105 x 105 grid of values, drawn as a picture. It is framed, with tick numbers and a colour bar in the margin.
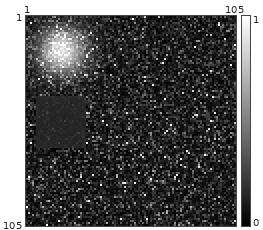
The middle left is the calmest part. The halves do not mirror each other. Most values sit low, with a long tail of high ones. One bump rises in the top left. Overall the values sit about 20% of the way up the scale. The top left is the ninth with the highest average. An odd patch, calmer than its surroundings, sits in the middle left.
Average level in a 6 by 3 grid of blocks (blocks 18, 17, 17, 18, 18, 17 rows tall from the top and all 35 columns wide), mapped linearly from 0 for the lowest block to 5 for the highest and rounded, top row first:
5 0 0 | 5 0 0 | 0 0 0 | 0 0 0 | 0 0 0 | 0 0 0
